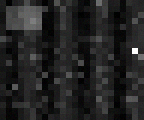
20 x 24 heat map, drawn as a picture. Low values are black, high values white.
The values are skewed, with a long tail toward high values. The halves do not mirror each other. Stripes running up and down repeat 4 times from left to right. In the top left lies a patch that is higher than the rest.
